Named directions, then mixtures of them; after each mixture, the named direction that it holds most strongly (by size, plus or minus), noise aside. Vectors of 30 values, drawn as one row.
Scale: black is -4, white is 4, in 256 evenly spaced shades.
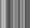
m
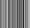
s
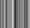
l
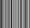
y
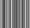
y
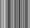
m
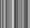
l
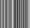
l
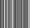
l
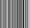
s
